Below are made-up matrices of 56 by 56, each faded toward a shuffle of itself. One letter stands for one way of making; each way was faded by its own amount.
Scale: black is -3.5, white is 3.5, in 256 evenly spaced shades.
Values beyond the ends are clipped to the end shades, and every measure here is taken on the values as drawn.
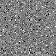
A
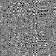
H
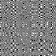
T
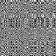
T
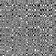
T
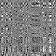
T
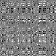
T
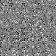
A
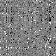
H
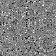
A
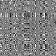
T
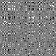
T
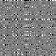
T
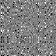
H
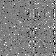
H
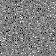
A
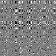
T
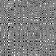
T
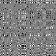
T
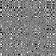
T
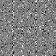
H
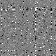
H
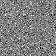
A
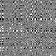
T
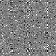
H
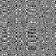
T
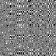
T
